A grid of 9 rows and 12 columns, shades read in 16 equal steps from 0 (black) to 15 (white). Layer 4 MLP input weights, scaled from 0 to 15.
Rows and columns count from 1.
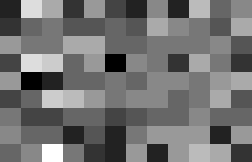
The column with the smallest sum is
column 6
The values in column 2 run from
0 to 13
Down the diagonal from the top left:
2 6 7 6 6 7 5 9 9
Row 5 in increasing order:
0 2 6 6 6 7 7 8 8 9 9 10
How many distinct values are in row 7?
5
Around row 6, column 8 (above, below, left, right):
8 6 8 6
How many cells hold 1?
0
